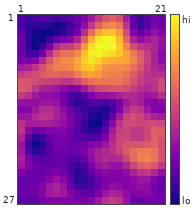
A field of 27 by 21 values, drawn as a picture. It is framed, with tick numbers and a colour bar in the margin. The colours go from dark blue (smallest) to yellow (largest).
No lone cell stands out from its neighbours. No single row or column stands out from its neighbours. The texture is blotchy. The top middle is the ninth with the highest average.
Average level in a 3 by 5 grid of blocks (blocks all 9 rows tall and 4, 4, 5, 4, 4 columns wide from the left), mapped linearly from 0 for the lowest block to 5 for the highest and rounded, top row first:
02551
21022
00022
